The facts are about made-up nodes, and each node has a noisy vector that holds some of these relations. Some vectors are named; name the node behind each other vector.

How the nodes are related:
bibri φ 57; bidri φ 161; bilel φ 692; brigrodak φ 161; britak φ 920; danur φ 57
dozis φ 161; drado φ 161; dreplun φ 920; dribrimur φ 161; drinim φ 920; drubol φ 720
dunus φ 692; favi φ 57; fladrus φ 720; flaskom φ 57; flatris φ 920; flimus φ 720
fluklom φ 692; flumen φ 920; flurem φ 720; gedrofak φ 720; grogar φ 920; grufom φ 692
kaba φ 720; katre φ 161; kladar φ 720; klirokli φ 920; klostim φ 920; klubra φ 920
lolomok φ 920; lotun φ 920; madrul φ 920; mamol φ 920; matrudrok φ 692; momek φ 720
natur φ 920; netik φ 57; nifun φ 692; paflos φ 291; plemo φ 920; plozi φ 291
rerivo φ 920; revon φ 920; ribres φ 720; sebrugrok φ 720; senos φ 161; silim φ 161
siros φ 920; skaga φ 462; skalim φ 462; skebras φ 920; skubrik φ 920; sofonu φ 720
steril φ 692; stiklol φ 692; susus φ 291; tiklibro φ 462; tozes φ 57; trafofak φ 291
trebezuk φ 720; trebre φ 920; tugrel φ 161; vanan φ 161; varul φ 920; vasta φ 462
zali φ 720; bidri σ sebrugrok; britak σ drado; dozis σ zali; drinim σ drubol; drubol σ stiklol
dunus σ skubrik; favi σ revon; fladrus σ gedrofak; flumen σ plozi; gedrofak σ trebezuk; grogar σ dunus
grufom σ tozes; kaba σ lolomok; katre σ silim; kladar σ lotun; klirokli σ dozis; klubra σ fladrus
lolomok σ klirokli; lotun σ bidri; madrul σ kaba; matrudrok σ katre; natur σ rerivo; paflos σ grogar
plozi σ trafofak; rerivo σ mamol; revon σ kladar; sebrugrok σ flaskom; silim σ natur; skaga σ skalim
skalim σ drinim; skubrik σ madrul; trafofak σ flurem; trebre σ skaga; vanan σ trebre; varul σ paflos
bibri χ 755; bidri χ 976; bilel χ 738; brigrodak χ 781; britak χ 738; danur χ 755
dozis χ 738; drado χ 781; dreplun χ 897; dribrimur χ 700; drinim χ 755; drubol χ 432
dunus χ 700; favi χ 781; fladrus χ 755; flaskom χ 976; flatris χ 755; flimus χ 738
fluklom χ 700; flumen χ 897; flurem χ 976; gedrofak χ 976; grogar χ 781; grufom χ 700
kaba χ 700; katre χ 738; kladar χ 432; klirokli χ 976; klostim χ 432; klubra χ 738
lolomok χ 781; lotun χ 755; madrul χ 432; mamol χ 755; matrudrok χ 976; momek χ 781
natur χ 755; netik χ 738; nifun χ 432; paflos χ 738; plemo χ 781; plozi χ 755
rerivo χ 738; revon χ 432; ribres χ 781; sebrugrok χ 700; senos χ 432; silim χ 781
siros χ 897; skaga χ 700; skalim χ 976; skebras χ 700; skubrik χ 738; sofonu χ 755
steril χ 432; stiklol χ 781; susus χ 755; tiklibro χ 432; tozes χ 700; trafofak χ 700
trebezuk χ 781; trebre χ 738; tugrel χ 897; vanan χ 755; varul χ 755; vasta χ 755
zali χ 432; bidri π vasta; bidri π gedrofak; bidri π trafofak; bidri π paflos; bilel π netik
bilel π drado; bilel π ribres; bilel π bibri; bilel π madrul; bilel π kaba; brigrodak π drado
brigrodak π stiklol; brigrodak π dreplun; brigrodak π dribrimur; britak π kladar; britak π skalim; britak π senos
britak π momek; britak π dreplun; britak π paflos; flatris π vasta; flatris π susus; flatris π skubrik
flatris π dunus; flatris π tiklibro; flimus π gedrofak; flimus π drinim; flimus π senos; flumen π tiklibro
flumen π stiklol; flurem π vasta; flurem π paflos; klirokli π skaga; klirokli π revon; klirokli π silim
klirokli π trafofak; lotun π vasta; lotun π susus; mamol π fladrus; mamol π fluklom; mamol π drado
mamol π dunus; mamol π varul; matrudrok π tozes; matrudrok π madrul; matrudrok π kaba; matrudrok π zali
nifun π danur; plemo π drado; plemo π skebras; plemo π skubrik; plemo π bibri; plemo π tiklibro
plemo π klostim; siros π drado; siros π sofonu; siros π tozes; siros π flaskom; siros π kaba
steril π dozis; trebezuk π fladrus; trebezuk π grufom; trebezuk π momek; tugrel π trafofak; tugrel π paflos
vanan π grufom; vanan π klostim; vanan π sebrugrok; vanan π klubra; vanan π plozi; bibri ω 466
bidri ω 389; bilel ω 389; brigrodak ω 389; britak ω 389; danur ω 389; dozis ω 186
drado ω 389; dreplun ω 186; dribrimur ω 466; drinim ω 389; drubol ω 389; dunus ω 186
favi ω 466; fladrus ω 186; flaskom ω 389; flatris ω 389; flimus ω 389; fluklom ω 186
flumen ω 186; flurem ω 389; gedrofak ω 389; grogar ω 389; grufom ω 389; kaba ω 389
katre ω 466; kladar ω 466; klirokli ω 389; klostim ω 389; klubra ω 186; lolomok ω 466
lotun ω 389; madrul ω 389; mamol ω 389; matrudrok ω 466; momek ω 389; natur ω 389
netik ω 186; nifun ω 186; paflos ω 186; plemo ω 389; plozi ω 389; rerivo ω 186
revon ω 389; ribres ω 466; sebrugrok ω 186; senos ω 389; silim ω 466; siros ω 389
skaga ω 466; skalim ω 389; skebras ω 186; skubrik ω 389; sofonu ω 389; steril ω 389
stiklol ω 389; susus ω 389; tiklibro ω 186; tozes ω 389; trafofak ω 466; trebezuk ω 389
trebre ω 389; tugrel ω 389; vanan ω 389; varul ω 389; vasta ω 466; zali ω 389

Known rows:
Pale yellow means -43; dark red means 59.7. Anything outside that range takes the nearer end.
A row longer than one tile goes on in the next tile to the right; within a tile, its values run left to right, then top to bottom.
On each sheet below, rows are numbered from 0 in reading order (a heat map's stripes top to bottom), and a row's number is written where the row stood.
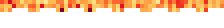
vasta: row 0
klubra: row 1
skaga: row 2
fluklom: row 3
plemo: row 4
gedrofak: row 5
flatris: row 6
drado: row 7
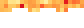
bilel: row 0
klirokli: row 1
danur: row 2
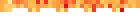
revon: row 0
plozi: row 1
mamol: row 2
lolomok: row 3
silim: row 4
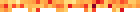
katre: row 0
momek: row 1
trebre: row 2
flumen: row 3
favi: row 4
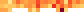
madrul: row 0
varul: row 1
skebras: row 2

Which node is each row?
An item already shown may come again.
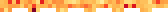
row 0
plozi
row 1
dribrimur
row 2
klirokli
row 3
flimus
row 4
skalim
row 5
senos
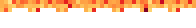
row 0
kladar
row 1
momek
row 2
vasta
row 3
momek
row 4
fladrus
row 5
sebrugrok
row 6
momek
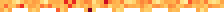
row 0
matrudrok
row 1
flaskom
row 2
susus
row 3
kaba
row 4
bidri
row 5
flurem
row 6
gedrofak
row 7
bidri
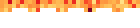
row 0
sofonu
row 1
fladrus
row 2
plozi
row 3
skebras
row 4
tiklibro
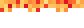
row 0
siros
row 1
ribres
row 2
vasta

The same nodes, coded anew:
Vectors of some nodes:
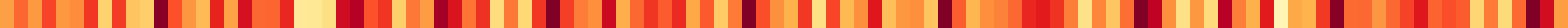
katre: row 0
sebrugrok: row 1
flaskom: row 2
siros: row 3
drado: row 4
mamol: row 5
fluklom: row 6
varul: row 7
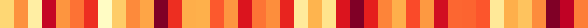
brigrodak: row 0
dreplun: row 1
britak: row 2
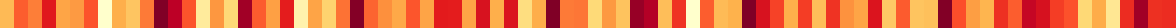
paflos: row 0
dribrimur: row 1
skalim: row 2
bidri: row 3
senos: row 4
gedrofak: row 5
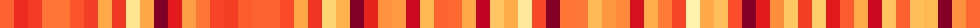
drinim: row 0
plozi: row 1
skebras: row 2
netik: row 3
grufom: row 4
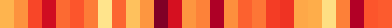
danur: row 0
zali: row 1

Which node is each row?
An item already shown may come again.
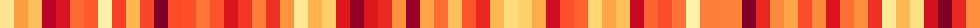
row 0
matrudrok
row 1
fladrus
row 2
momek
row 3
bilel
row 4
dreplun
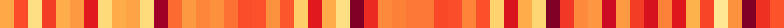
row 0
stiklol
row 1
vanan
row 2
vanan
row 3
klirokli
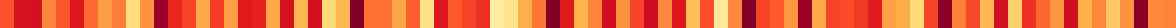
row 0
sofonu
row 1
skalim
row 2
plemo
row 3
klirokli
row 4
kaba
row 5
tozes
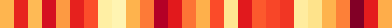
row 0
trebezuk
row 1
plemo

